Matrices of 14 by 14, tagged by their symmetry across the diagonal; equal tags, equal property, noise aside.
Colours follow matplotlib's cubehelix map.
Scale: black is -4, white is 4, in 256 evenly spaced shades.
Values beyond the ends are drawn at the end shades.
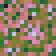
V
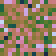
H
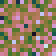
V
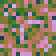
V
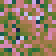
H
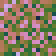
V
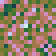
V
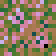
V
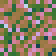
V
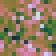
H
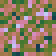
V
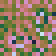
H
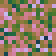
H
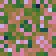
V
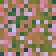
V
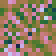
H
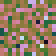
H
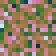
H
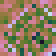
V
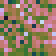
H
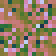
H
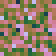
H
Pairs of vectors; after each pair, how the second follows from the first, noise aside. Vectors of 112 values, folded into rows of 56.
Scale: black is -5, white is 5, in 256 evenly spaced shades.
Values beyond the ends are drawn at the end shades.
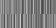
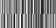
scaled up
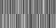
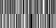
scaled up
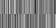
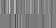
partly zeroed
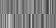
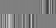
partly zeroed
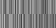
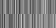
negated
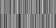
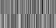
negated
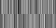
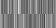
negated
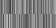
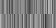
reversed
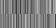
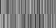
reversed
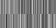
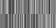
reversed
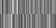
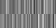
reversed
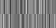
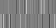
partly zeroed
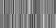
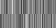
reversed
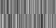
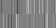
partly zeroed
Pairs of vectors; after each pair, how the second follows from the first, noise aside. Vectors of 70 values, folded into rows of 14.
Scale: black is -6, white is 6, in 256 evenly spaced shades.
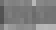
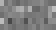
shuffled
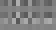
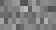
shuffled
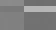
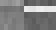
scaled up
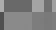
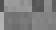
negated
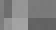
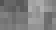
reversed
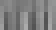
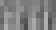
negated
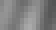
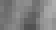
negated
